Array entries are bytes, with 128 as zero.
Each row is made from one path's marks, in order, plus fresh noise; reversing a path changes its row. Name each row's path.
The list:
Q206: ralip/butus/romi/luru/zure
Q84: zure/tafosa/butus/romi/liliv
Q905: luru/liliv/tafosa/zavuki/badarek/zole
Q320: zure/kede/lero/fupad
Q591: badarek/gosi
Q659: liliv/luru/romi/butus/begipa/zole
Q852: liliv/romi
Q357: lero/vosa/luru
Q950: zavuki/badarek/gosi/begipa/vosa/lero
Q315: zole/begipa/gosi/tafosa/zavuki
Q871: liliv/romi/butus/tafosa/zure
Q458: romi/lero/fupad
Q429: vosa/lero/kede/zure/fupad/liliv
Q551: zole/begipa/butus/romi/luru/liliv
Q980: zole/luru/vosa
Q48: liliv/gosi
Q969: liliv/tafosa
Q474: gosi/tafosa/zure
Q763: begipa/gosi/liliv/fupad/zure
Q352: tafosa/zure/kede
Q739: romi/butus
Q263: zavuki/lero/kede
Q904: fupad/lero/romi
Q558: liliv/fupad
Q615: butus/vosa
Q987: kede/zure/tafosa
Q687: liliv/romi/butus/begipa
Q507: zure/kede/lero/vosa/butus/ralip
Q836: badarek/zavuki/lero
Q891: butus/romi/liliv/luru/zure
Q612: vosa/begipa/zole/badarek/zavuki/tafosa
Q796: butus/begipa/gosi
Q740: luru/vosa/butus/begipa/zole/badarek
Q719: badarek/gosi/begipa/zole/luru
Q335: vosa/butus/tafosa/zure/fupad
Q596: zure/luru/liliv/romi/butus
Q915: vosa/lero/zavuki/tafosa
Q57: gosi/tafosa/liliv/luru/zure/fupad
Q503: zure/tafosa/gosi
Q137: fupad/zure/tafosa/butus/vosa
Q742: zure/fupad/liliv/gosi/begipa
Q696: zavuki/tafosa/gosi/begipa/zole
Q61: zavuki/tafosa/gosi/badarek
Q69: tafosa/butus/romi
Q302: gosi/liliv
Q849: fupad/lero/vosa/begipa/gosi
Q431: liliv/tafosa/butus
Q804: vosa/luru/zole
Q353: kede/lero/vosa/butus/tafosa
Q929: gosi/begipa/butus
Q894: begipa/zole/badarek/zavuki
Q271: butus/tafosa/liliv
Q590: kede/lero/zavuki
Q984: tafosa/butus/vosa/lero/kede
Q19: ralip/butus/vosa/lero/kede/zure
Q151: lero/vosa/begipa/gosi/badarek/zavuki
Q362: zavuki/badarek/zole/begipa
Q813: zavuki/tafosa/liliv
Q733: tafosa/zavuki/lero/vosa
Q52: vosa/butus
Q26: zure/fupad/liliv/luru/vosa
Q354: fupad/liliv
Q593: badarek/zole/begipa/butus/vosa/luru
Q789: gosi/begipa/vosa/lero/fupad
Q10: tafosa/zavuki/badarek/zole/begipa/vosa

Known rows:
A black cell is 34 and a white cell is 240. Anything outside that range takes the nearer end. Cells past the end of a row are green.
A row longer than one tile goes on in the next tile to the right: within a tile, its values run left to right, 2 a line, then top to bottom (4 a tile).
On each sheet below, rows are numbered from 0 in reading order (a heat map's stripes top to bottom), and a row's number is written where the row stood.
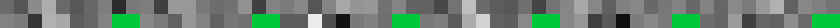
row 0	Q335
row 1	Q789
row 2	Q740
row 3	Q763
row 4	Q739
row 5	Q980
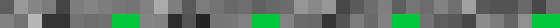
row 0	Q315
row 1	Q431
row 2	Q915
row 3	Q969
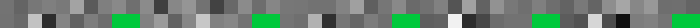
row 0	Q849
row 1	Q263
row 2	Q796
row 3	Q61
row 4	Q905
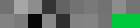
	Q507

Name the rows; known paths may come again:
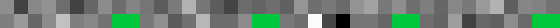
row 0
Q263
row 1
Q206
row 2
Q894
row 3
Q980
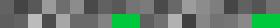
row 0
Q302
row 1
Q551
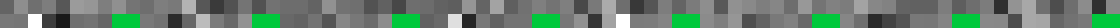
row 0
Q151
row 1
Q987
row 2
Q271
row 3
Q591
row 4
Q352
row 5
Q950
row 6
Q353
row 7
Q320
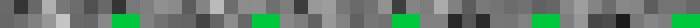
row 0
Q429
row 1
Q615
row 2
Q789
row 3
Q431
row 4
Q596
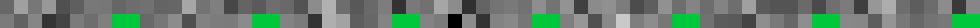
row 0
Q612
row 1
Q84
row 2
Q335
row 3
Q507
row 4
Q984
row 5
Q969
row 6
Q458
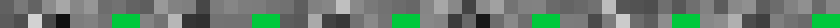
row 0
Q905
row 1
Q315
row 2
Q804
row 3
Q52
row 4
Q474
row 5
Q836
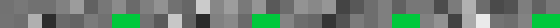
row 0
Q796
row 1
Q362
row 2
Q915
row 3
Q19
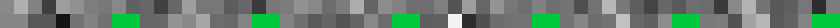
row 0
Q929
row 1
Q354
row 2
Q137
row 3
Q61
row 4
Q891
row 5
Q57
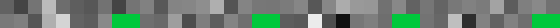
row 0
Q763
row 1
Q26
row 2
Q740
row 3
Q849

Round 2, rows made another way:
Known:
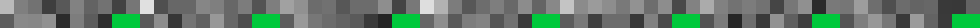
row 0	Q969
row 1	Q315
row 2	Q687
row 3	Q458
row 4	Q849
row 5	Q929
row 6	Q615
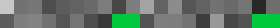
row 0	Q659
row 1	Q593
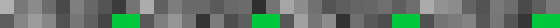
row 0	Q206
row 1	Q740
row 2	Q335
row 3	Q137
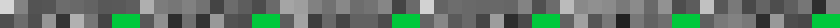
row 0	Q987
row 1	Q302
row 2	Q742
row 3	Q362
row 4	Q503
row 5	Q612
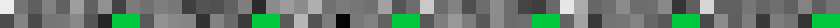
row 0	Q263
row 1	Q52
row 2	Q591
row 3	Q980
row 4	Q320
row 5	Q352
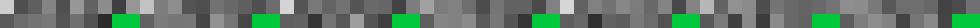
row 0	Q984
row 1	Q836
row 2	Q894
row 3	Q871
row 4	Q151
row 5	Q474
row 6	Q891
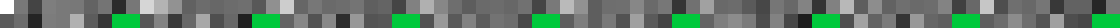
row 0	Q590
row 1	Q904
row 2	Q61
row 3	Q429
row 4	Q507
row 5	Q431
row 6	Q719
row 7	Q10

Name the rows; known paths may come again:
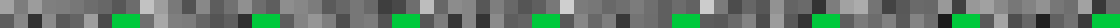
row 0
Q763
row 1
Q558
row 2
Q891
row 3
Q474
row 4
Q57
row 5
Q353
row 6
Q739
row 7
Q796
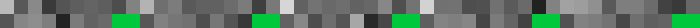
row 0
Q804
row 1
Q659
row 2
Q362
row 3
Q915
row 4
Q26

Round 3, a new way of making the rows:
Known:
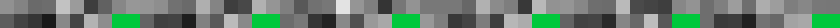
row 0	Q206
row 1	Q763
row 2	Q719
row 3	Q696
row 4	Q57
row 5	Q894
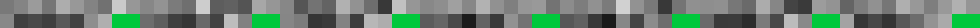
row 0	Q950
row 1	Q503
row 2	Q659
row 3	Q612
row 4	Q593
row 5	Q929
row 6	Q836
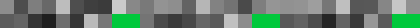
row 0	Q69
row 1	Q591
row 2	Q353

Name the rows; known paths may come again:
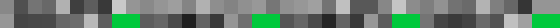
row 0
Q458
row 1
Q612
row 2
Q353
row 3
Q796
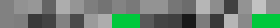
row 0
Q905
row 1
Q871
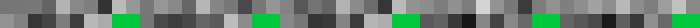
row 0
Q696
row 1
Q591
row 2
Q659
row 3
Q593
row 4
Q915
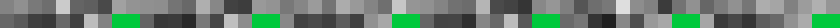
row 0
Q503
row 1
Q929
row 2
Q950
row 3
Q57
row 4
Q719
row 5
Q836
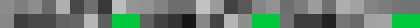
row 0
Q789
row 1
Q206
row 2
Q894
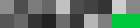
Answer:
Q69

